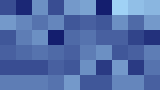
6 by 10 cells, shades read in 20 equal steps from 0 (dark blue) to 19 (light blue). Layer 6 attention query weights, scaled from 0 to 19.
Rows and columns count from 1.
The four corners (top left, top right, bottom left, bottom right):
5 16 10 7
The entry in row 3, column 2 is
10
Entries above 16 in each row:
2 0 0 0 0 0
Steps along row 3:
up up down up up down same down down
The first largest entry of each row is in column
8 1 3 7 8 5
